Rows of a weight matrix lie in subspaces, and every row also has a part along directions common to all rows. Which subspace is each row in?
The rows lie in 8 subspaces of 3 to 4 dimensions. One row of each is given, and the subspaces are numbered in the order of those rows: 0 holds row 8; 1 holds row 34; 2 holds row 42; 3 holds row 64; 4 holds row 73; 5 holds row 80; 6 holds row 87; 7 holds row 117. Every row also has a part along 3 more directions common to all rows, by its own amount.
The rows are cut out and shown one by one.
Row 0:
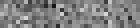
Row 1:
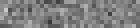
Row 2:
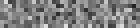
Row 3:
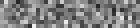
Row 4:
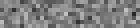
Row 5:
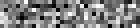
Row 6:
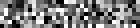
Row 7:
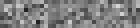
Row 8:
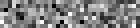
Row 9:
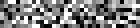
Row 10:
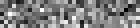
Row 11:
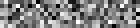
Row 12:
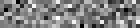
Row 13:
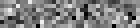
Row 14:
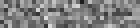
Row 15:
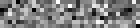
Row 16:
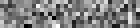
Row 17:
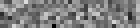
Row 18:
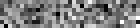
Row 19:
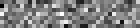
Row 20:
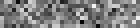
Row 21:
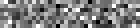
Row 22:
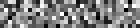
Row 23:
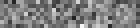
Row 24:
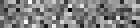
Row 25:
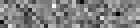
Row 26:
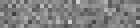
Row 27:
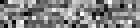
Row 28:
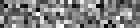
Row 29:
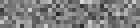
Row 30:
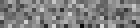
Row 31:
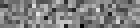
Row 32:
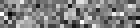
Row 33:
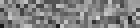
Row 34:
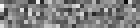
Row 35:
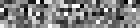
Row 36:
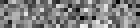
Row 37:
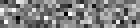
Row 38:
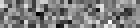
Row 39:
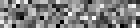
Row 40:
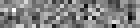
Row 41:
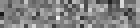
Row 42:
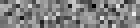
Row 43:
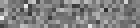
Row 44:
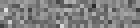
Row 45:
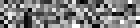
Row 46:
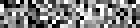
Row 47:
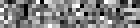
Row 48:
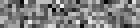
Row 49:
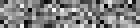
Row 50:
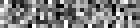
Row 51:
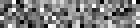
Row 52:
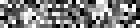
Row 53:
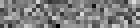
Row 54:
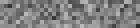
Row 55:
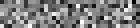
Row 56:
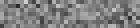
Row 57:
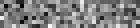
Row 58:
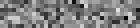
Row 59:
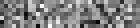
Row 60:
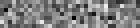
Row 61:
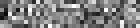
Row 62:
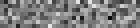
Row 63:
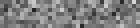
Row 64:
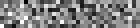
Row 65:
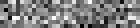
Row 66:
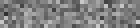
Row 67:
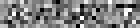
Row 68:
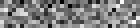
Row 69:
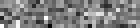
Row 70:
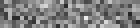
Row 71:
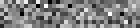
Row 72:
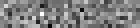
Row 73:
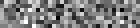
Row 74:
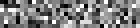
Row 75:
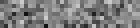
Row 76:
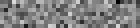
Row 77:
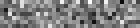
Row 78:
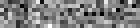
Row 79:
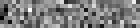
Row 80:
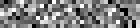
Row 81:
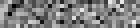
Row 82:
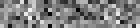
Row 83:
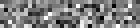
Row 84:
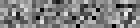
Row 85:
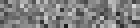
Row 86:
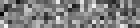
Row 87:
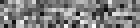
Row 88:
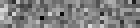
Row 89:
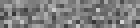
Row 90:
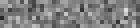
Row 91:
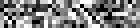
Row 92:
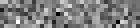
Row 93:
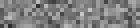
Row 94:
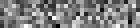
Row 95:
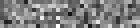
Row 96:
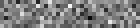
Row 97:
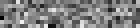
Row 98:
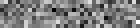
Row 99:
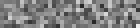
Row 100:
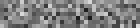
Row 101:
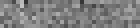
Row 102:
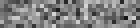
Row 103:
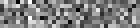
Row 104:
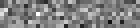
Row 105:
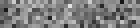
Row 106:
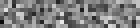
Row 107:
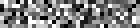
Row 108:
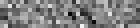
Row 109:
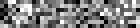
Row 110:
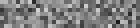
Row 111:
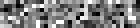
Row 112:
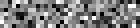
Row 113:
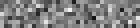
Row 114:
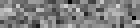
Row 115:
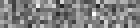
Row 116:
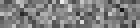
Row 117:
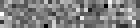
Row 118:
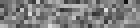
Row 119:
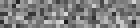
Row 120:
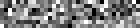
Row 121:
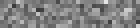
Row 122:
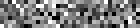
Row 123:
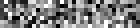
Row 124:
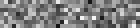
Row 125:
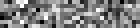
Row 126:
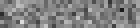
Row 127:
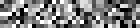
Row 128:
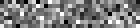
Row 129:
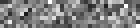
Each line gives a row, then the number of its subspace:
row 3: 4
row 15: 3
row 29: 6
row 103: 5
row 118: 1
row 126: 7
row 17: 7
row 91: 6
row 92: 5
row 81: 5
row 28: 3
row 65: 4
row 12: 4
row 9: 4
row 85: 4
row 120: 3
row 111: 7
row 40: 7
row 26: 6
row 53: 2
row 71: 2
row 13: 7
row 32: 6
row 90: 5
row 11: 2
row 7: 7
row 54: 2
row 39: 0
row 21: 0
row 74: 5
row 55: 3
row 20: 5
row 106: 0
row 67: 7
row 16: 2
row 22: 1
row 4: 5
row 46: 5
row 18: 6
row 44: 1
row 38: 3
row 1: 1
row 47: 1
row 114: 7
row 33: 2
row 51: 3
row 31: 3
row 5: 0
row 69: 1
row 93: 2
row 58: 7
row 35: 1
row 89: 7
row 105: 4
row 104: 3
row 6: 1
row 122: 2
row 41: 7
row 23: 0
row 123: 4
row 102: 7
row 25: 6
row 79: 1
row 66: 6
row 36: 0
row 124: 0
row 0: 2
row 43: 1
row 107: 5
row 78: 1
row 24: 4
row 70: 4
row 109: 1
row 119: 0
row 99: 2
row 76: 0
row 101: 3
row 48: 6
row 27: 6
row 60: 0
